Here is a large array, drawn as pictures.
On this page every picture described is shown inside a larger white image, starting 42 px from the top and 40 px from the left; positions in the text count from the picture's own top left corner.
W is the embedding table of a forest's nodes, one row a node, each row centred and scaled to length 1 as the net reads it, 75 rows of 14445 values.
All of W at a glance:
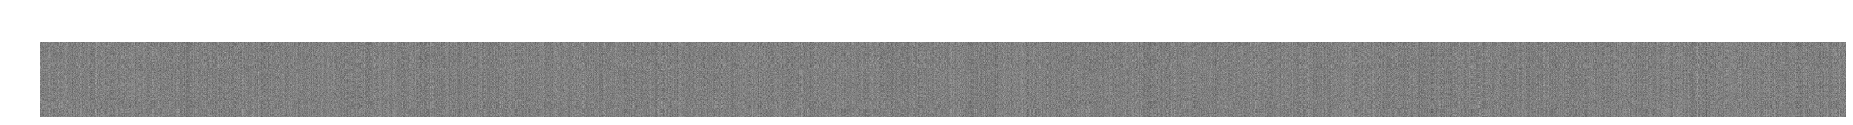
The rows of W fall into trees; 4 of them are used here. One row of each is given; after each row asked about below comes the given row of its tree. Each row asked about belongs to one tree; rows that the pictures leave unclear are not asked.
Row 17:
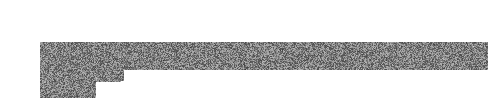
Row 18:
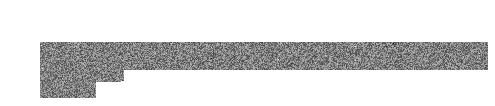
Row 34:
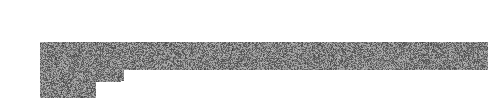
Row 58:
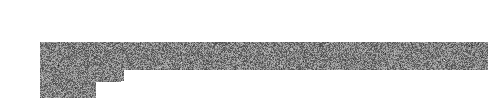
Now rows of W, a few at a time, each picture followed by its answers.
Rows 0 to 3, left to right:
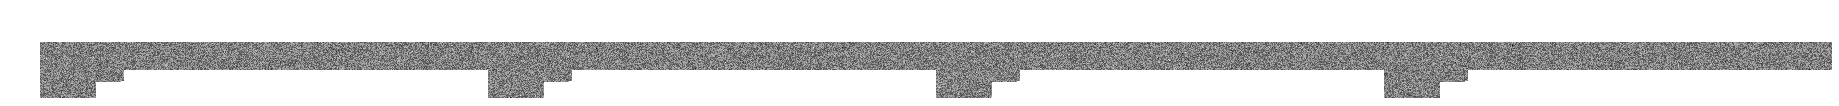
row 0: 34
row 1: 17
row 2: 17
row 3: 17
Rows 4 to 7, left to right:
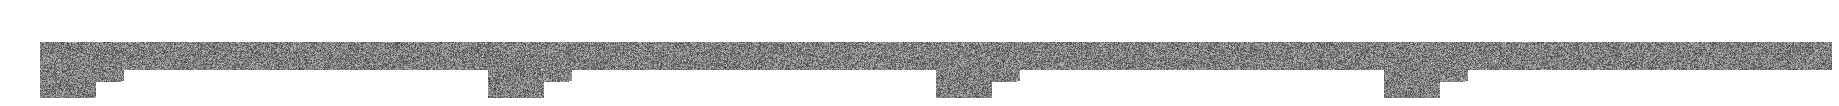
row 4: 58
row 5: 18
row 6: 34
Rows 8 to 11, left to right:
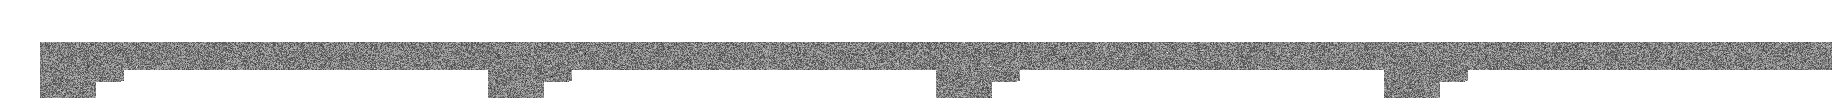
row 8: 58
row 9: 18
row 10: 34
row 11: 18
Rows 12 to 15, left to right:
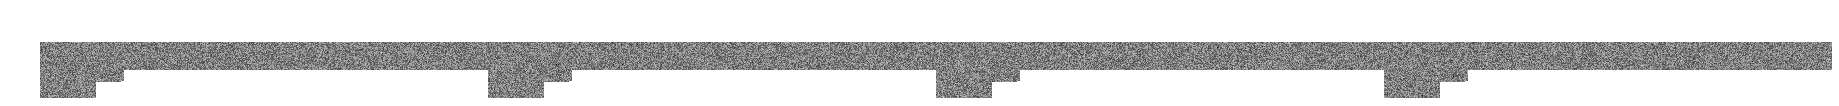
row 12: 18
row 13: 18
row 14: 34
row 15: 34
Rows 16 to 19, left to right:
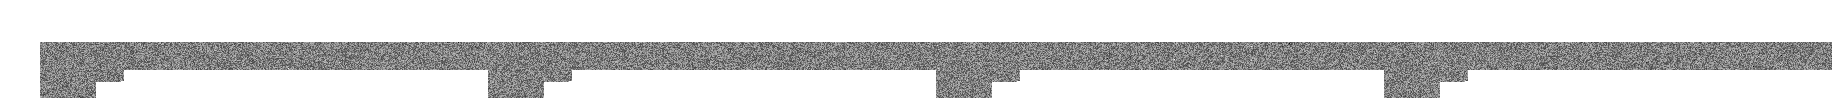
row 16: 34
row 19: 18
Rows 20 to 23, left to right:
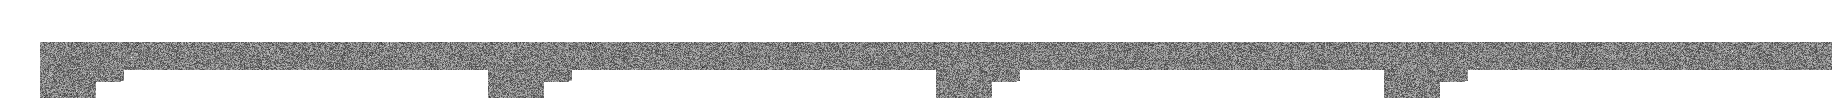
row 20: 17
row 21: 17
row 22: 34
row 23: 34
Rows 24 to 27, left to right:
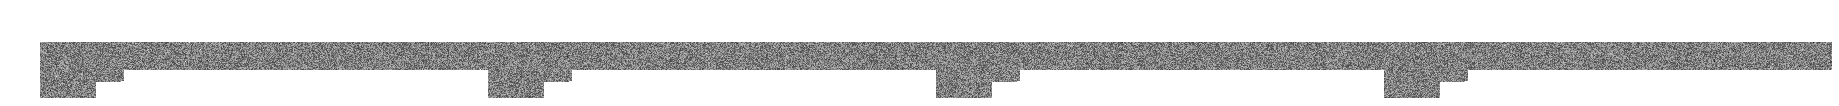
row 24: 34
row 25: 34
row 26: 58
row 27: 17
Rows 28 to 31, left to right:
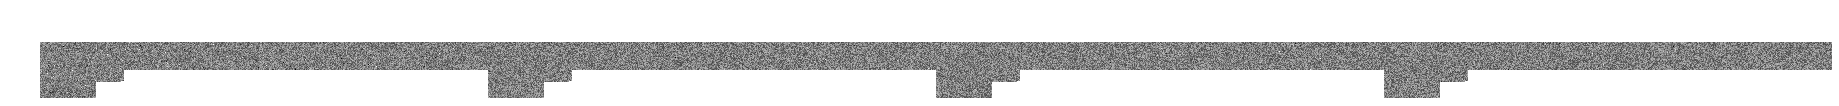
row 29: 18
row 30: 17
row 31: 18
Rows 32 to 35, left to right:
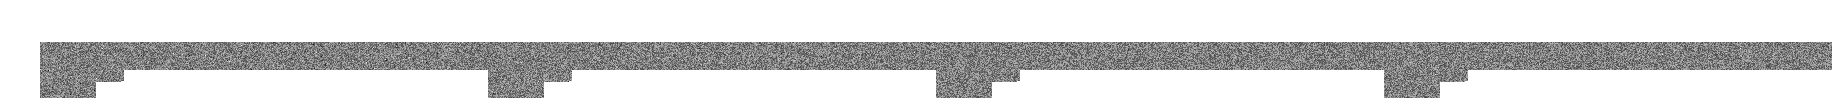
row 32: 58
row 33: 18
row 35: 34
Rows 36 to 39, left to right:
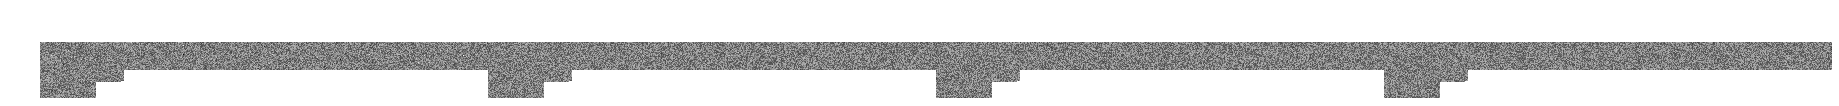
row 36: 58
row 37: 18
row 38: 18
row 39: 17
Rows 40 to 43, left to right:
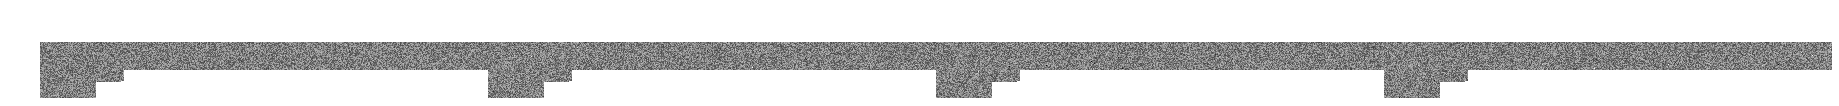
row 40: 18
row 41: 18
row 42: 34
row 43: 34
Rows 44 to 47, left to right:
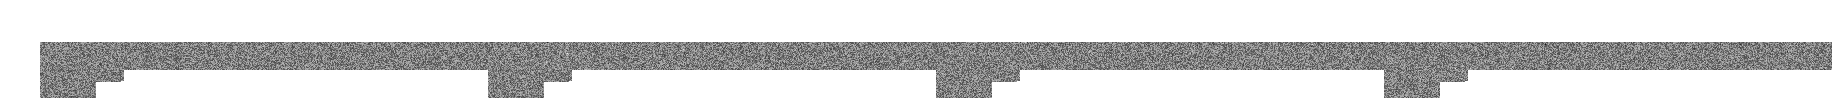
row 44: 17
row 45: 17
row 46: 18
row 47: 58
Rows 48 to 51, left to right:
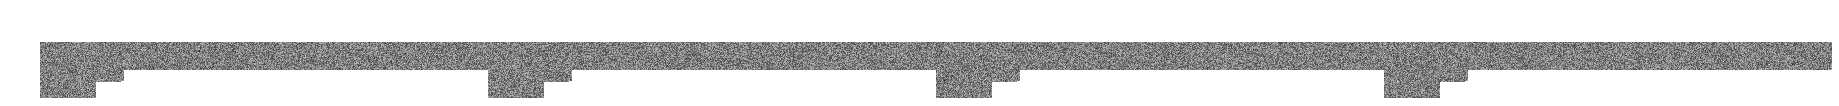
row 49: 34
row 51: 17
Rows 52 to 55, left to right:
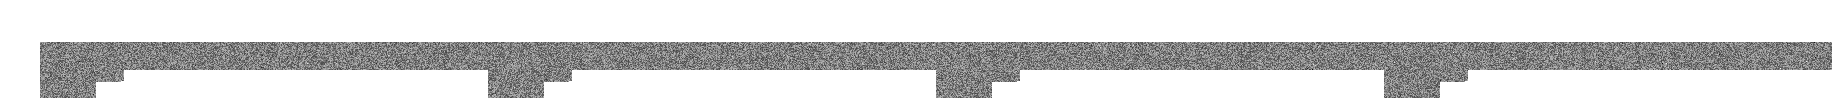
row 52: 18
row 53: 34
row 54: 34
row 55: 17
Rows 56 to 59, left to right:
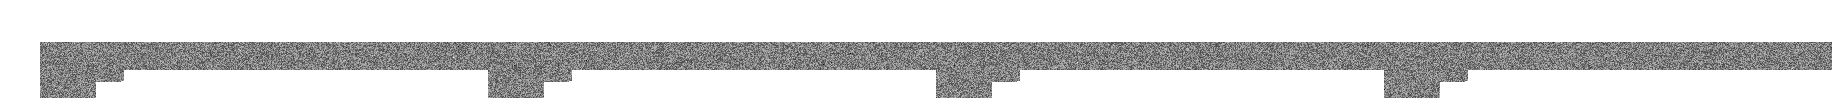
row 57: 18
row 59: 17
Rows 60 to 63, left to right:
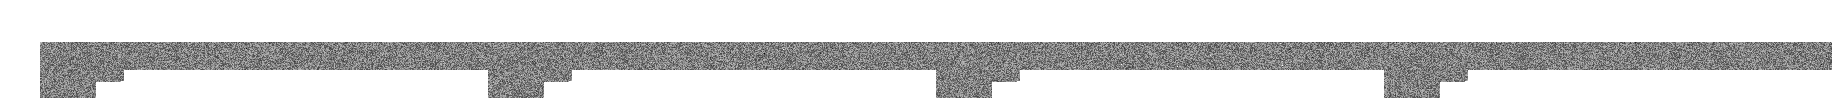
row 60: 17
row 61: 17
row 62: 34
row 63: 17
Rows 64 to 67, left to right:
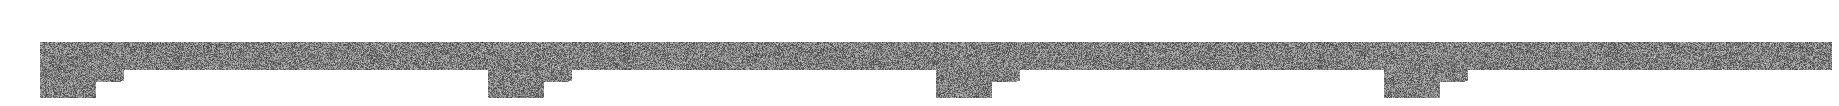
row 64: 17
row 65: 17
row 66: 34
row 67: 18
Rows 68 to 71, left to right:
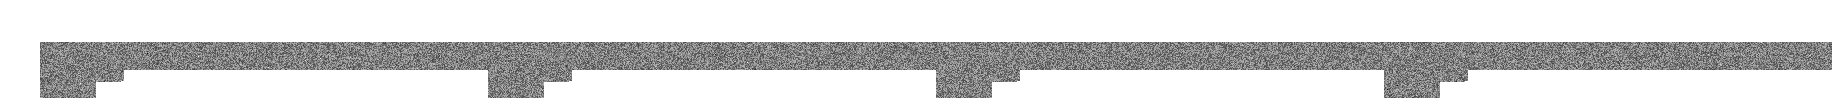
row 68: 18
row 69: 18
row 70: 18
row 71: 17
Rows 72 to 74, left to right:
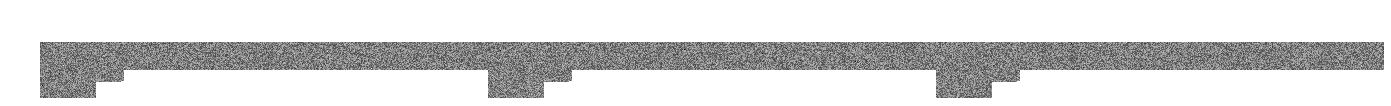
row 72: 18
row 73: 18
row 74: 17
